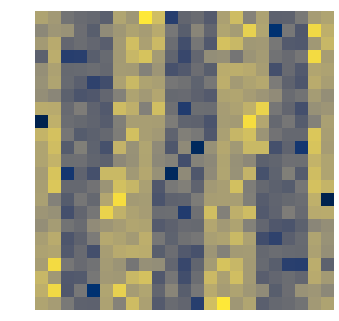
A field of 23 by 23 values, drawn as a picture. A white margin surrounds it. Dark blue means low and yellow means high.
There is no overall slope. A half turn leaves it unchanged. Stripes running up and down repeat 3 times from left to right.
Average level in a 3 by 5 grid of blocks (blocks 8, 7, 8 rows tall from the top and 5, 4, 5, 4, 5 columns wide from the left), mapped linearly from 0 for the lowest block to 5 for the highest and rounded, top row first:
13051
14041
15031
